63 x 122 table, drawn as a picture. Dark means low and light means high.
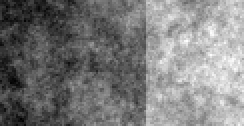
Seam: vertical, 60% of the way across, the right part higher. Lone odd cells: none. Average level on the scale: 50%. Ninth with the highest average: middle right. Slope: up to the right.
